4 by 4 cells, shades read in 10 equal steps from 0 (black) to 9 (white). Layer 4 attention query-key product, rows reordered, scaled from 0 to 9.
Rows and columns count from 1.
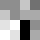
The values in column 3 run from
0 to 7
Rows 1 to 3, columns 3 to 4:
7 4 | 6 6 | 0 5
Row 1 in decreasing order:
7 5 5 4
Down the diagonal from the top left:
5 5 0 6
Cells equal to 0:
2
